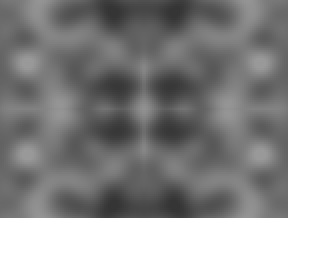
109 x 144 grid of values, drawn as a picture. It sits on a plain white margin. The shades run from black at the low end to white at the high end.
Mirror symmetry: left to right and top to bottom. Slope: none. Grain: smooth. Seam: none. Roughest part: centre.
